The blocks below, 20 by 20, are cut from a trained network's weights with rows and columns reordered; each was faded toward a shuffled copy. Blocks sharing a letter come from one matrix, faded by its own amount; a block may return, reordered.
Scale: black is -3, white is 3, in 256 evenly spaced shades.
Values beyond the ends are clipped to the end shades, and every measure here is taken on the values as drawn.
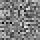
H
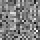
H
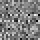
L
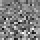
L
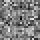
H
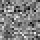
L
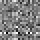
L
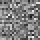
H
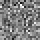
L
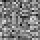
H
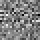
L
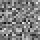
L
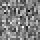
H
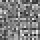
H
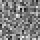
L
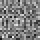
H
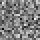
H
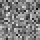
H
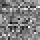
L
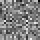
H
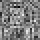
H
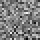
L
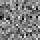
L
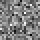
H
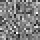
H
